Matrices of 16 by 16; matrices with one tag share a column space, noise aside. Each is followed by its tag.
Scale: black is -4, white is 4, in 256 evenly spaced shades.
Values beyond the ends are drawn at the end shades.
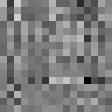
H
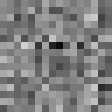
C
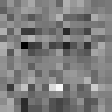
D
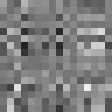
D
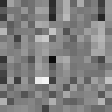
H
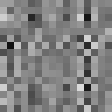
C
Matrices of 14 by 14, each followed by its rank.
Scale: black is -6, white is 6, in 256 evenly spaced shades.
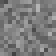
full rank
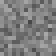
full rank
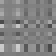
one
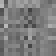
three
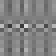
one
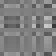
one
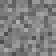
full rank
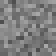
full rank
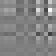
one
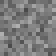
full rank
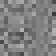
three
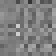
three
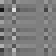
one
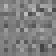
three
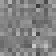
three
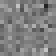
three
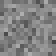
full rank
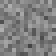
full rank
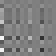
one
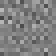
three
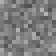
full rank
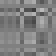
one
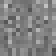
three
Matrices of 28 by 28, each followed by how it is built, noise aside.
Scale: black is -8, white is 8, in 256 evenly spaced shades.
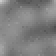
smooth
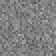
noise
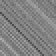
Toeplitz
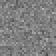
noise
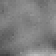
smooth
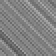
Toeplitz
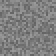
noise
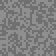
noise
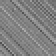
Toeplitz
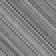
Toeplitz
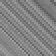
Toeplitz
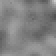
smooth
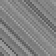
Toeplitz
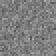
noise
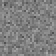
noise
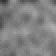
smooth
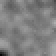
smooth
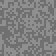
noise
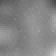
smooth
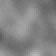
smooth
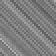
Toeplitz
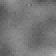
smooth
